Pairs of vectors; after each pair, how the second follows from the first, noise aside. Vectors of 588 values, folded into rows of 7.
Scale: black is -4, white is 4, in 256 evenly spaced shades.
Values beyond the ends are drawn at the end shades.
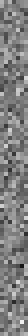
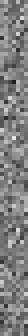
wrapped around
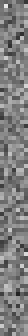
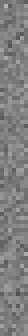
shrunk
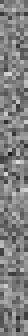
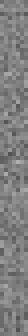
shrunk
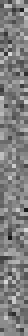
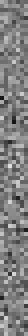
wrapped around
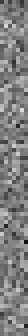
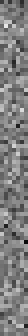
copied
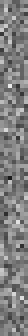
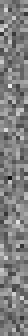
copied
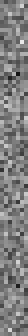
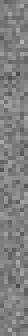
shrunk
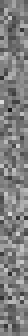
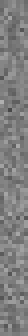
shrunk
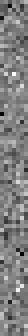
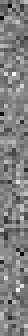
copied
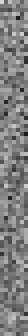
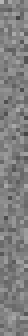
shrunk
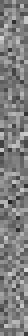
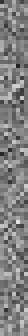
wrapped around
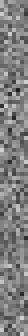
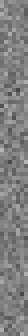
shrunk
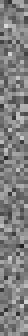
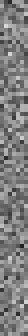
copied
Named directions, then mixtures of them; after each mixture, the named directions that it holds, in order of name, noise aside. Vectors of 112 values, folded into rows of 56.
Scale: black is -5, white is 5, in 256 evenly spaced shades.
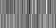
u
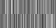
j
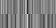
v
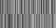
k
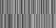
k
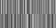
k, v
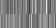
u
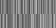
k, u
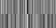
v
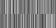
j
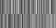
j, k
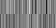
u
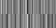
v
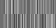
j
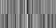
v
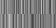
k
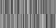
j, v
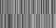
k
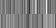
j, u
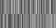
j, k
